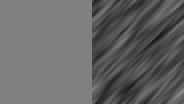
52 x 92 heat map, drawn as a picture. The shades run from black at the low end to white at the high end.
The table splits into one row of 2 panels. Panel 1,1: middling, flat. Panel 1,2: low, slanting up to the right.
